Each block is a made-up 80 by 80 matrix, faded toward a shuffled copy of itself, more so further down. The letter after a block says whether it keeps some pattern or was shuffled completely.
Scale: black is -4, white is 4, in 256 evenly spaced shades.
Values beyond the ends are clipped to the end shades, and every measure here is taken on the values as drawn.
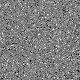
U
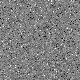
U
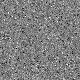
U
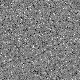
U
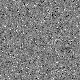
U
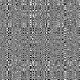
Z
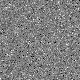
U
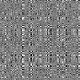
Z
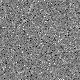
U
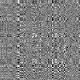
Z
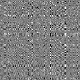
Z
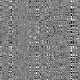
Z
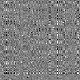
Z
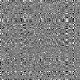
Z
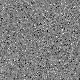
U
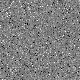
U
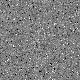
U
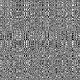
Z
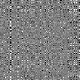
Z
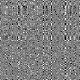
Z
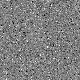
U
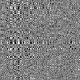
Z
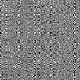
Z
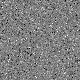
U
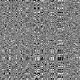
Z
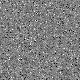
U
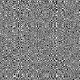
Z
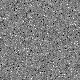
U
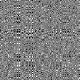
Z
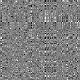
Z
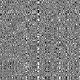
Z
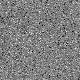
U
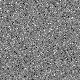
U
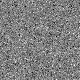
U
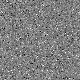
U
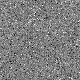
U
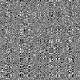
Z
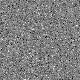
U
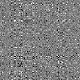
Z
